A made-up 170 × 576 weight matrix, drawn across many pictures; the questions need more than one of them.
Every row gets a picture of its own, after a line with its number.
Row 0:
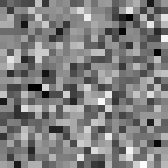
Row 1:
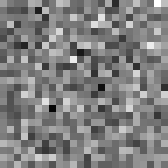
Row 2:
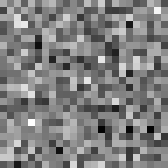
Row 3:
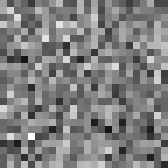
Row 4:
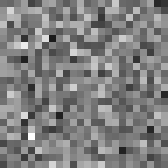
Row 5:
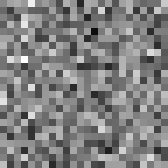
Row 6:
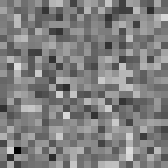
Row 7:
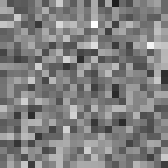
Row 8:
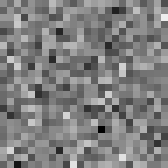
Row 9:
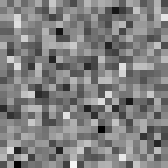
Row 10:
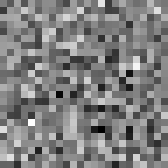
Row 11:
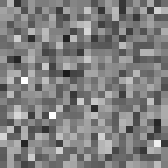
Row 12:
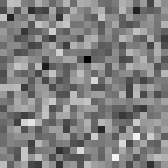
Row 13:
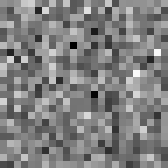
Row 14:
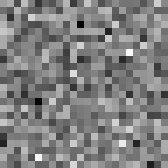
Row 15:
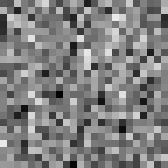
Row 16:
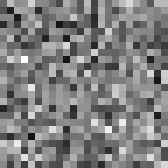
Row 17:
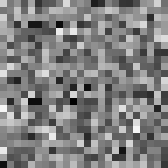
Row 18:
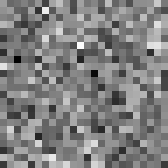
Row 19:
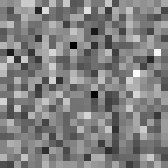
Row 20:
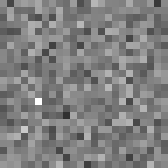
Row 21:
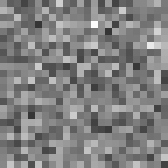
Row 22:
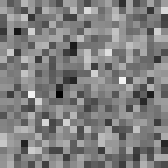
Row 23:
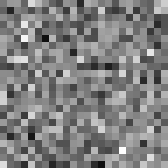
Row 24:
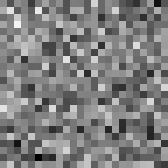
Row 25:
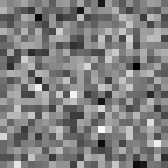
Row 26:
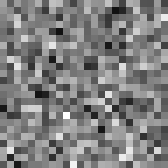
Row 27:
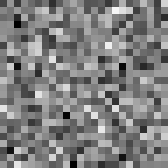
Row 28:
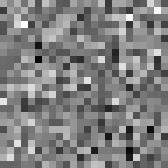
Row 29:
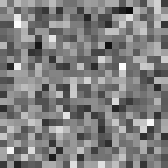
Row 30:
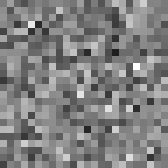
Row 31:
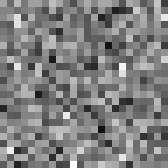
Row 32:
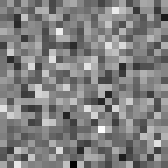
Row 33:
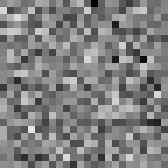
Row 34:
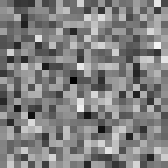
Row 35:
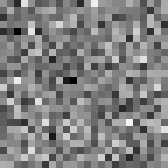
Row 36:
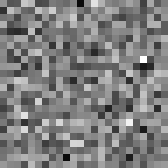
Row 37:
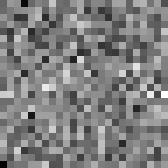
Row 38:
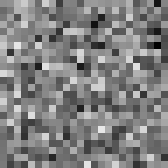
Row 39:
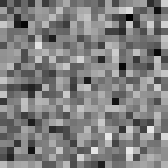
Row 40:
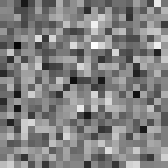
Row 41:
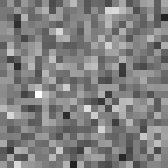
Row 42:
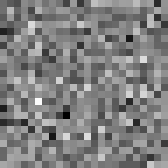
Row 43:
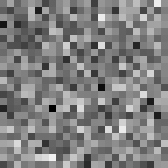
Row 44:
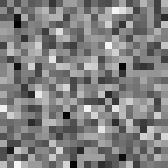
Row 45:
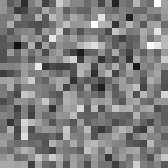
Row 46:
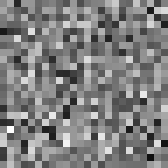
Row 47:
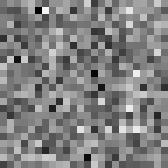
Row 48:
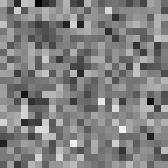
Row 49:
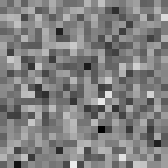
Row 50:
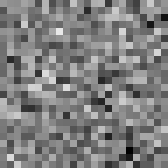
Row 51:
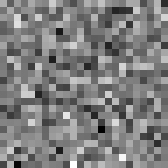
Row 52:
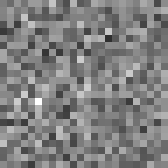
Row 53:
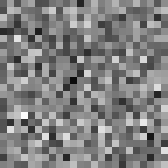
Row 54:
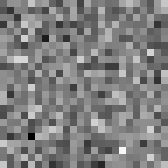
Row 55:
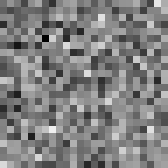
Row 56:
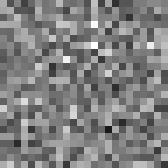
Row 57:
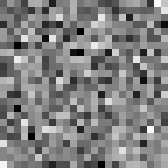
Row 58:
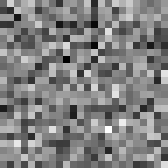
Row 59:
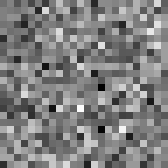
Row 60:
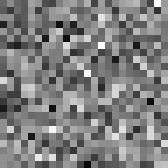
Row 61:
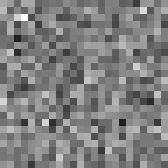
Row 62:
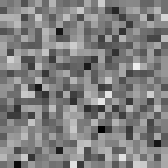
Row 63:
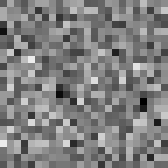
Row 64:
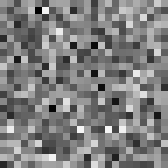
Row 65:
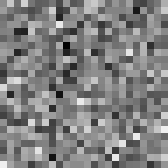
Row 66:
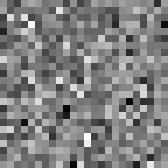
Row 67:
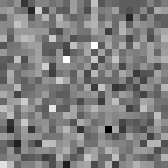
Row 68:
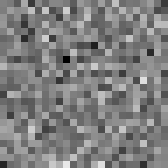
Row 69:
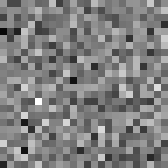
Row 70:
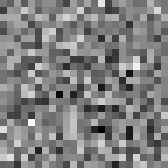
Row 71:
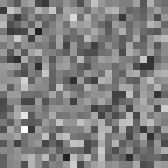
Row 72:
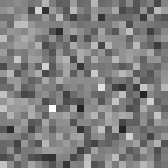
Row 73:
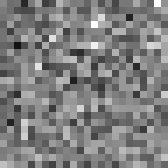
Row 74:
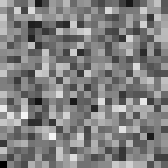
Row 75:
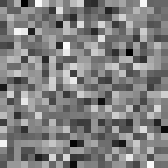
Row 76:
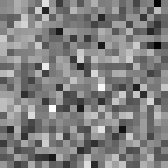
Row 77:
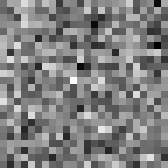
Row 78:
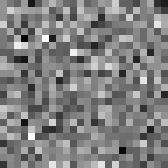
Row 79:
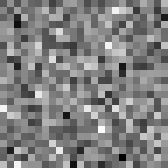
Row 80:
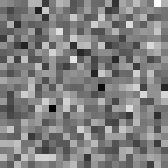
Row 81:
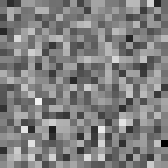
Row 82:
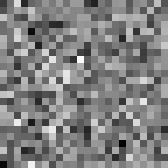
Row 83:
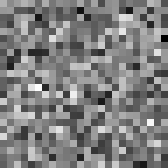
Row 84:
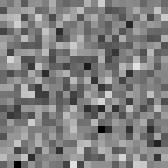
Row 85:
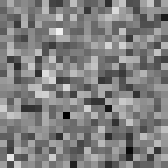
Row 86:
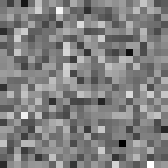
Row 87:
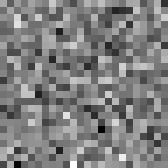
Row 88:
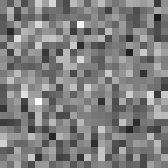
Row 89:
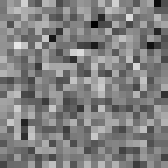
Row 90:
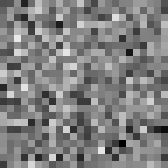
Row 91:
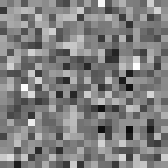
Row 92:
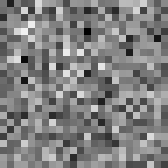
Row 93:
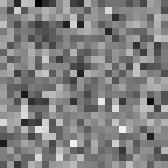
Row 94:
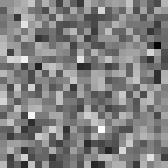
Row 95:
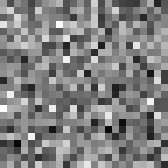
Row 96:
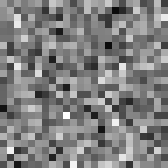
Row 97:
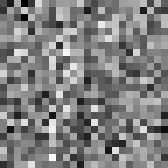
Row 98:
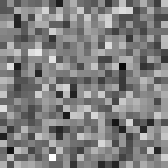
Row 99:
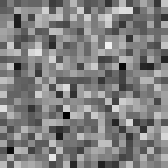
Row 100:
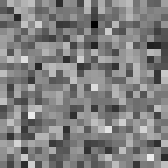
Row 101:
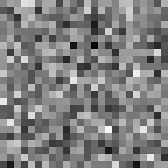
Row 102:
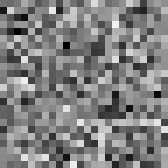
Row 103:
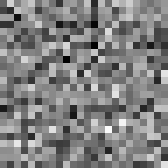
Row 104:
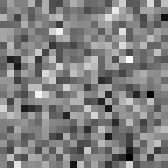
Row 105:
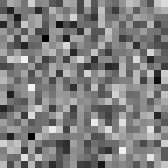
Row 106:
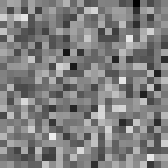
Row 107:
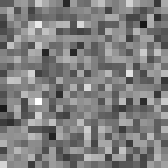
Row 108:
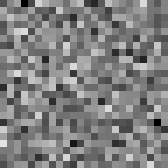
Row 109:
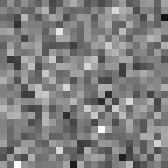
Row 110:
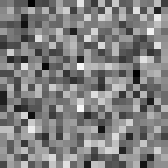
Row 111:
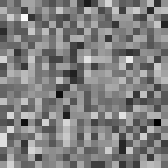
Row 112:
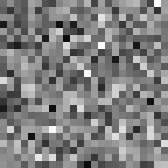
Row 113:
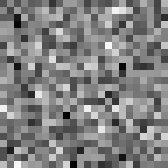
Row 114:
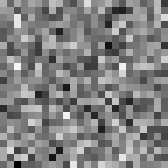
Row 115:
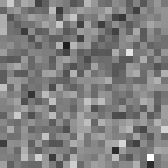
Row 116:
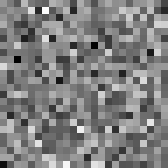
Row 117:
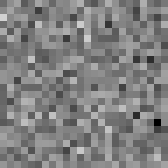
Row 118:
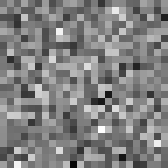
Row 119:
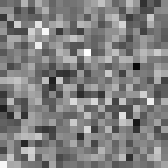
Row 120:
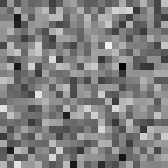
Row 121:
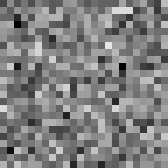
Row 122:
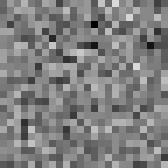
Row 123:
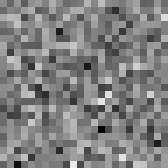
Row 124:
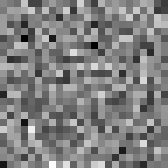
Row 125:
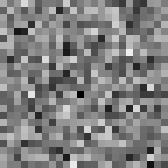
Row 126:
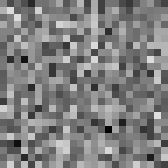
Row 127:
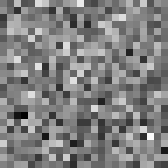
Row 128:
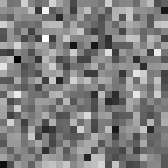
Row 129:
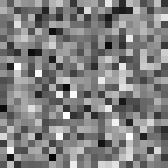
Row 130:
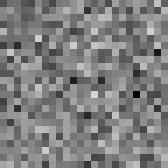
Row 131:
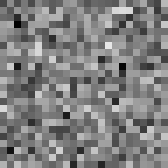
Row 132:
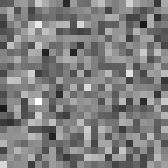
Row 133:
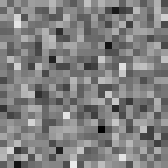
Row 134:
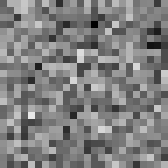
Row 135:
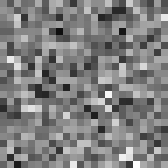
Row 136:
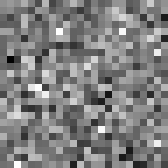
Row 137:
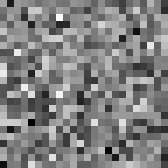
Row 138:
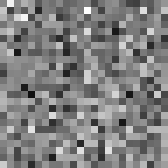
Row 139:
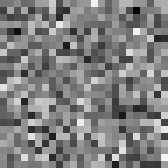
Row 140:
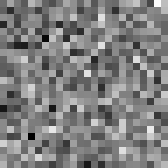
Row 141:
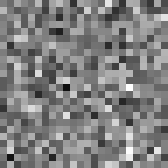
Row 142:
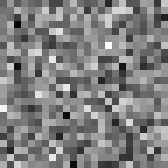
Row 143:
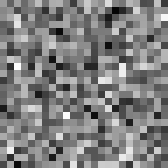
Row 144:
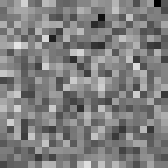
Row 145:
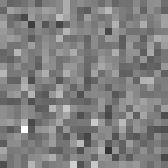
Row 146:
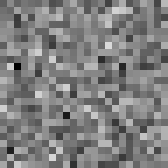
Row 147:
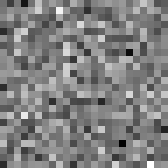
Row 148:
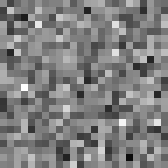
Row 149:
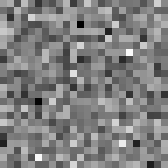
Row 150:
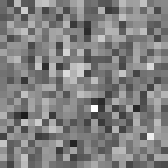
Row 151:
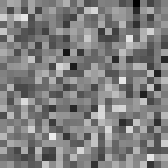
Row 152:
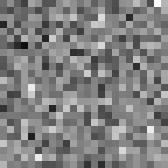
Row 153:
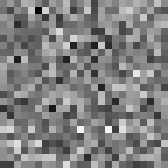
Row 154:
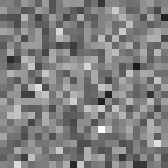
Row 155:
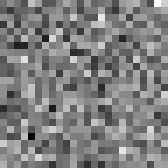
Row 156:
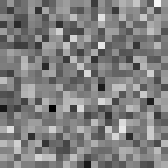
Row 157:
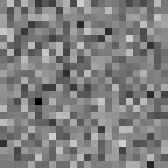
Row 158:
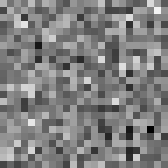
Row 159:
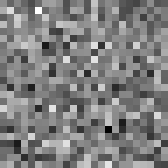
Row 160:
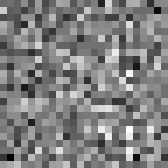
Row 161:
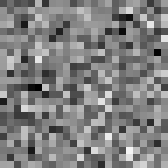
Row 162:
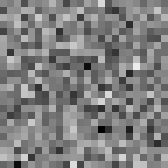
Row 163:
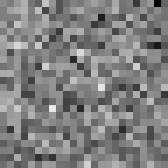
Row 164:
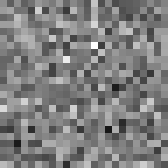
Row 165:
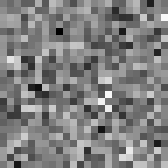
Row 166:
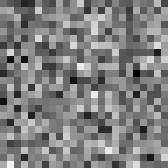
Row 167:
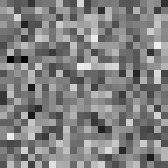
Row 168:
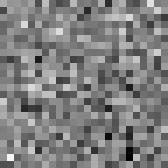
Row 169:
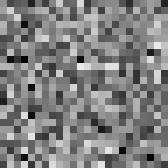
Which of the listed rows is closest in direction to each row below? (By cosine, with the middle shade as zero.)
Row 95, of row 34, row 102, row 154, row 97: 154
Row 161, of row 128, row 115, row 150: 115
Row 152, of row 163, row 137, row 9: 9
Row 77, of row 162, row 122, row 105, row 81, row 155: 122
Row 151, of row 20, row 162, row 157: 157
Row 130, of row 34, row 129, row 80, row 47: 34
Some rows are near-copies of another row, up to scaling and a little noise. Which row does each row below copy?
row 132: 107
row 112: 60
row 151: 106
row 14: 149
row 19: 13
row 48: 93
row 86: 147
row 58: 103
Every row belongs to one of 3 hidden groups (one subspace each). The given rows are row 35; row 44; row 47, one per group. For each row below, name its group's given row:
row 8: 44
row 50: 44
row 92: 35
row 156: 47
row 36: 35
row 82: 35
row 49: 44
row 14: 35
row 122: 47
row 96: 44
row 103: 47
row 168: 44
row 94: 47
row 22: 35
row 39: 44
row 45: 47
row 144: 47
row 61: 35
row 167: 47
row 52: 35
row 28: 44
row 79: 44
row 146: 44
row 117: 35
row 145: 35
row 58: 47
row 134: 47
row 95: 47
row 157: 35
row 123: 44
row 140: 47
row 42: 35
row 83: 44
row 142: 44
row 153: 47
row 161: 44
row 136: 44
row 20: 35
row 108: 35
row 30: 35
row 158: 44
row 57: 47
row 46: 35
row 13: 47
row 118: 44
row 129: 44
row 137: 35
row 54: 47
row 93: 35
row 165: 44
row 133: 44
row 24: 47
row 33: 35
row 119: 35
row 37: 35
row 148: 35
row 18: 47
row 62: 44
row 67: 47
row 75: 35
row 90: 35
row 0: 44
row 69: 35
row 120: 44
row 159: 47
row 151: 35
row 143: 44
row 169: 47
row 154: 44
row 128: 47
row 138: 35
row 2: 44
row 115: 35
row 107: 35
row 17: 35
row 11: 35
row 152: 47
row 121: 44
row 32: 44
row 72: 47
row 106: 35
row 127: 35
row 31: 44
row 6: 44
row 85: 44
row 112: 47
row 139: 35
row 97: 35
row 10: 44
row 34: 47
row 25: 44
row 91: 44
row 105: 47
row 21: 47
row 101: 47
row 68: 47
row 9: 44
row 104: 44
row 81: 35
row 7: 47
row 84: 44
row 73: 47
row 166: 47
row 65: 35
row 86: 35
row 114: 44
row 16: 47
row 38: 47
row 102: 35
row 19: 47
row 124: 47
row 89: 47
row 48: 35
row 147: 35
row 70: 44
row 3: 47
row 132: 35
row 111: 35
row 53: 35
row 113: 44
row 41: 44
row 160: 44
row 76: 47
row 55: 47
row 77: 47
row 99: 44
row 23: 47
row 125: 35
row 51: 44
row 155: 47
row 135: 44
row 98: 44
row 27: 44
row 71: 35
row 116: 47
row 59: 47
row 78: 47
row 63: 35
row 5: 47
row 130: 47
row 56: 47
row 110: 47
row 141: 44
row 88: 35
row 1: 47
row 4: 47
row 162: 44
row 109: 44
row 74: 35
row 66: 35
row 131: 44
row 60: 47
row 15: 35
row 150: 35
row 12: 35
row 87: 44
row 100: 47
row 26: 44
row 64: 47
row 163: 47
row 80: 47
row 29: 44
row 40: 47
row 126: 47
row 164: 47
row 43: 47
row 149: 35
